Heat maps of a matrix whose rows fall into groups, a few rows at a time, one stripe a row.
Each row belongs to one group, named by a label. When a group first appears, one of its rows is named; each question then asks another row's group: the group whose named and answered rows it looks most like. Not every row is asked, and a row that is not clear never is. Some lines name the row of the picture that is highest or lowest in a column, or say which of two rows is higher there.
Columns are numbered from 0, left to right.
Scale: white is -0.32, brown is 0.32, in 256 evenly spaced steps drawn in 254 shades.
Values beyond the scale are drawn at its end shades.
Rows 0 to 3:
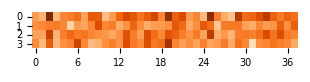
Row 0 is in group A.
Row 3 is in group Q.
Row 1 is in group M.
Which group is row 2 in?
A
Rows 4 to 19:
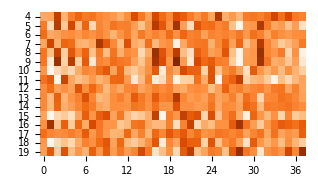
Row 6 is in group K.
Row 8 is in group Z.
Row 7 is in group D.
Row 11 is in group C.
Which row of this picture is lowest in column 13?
11
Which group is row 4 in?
A
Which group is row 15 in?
K
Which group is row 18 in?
K
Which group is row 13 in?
Q
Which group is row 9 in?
Z
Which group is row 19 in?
M
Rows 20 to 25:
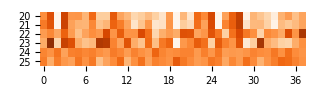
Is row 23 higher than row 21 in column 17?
Yes
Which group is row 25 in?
Q
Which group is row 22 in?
M
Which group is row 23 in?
D
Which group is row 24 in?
A
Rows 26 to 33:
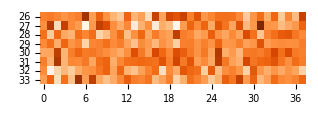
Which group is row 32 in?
K
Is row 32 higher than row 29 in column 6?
Yes
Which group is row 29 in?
D
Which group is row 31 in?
A
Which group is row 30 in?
A
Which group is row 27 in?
D
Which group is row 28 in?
Q
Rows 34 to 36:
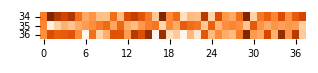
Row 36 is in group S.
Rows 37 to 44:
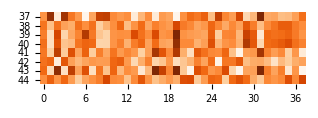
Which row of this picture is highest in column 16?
43
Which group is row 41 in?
Z
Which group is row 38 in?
Q
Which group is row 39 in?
Q
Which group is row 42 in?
C
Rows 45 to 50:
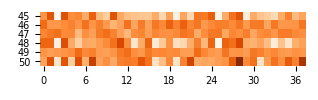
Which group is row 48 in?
C
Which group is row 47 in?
M
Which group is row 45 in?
C
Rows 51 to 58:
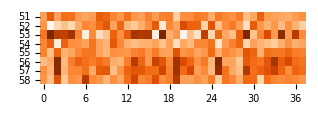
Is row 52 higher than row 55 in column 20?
Yes
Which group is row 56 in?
A
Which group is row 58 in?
Q
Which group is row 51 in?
D
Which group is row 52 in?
K
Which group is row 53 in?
S
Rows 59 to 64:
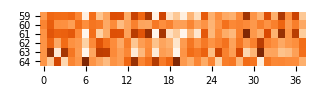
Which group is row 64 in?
Q
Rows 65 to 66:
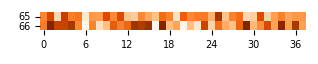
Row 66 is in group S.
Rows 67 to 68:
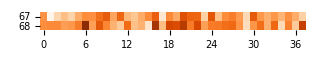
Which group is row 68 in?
K
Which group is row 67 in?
K
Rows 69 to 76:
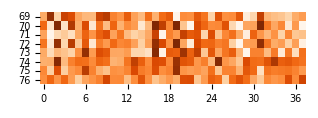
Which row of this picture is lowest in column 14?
70
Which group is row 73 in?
K
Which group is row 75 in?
Q
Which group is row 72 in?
Z
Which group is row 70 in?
Z
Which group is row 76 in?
M
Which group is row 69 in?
D
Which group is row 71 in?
K
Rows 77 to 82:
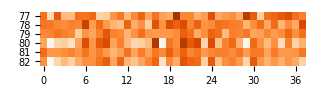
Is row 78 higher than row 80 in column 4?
Yes
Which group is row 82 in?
K
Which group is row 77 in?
Q
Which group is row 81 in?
K
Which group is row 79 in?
M
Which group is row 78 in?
K
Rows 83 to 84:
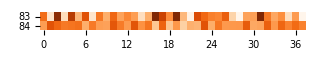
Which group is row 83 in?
Z
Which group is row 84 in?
S
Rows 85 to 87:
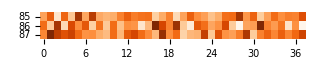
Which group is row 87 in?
S
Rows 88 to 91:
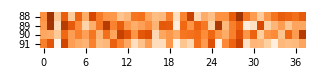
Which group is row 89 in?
D
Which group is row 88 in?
M
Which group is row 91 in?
C
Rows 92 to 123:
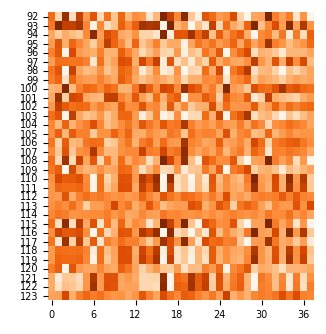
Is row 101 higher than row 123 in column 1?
Yes
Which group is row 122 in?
K
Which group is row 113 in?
M
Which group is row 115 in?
Z
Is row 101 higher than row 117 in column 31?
No
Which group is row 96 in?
C
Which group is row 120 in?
C
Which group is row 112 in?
A
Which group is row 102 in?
S
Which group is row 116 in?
S
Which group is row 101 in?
D
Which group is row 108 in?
Z
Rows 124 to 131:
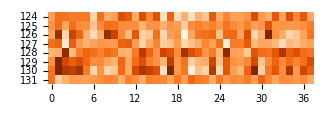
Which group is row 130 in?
S
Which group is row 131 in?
K
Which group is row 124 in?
S
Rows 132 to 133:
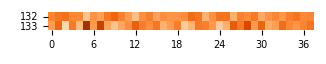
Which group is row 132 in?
M
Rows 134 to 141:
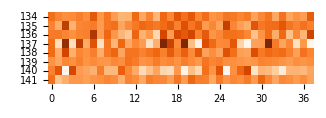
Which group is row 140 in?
C
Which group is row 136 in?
K
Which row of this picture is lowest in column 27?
137
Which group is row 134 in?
K
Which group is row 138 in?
A
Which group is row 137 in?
Z
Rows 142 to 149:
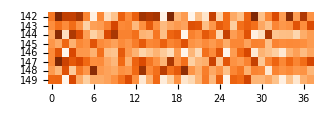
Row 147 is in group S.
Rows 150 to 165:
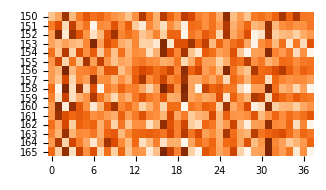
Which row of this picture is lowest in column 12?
151
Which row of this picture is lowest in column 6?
151
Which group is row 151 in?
D
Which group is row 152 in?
D
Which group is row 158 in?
Z
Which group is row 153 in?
K
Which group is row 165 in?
Z
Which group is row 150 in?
A
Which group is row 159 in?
Q
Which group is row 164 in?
D
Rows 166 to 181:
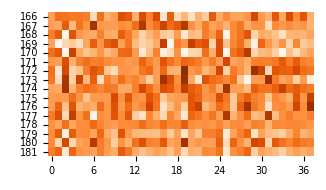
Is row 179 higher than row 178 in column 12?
No
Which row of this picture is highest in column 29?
172
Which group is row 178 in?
Q
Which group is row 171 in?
A
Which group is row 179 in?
C
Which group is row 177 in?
D
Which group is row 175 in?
M
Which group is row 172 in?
Q
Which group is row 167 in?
Q
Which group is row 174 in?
A
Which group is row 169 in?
K
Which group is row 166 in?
S
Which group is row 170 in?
C
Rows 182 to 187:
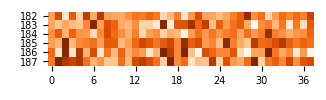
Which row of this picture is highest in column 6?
183
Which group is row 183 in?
K
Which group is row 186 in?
Z
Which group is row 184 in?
D
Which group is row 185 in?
A
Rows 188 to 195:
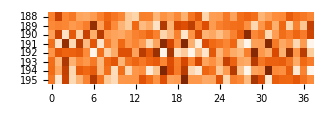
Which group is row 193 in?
A
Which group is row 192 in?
S
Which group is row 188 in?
M
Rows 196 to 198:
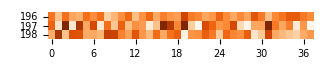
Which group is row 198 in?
D
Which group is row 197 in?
Z
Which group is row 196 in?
Q
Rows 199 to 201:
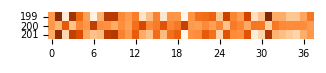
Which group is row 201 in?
D
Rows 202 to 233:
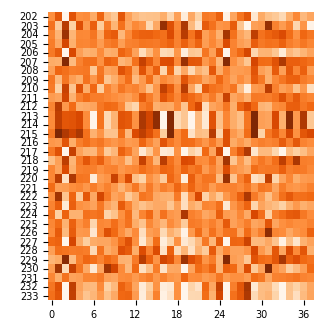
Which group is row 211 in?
A
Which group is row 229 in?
A
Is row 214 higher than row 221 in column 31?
No
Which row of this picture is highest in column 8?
230
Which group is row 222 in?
M
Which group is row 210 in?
Z
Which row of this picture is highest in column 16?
203
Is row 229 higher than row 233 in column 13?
Yes
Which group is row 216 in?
A
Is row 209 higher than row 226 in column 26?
No
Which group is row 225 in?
D
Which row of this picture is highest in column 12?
215
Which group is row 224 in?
Q
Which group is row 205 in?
A
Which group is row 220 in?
D
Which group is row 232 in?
C
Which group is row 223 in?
C
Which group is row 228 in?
S
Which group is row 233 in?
C
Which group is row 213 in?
S
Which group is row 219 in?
A
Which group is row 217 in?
C
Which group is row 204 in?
A
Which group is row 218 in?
A
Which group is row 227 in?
C
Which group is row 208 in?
S
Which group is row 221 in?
K
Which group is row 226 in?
D
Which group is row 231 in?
Q
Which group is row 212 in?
M
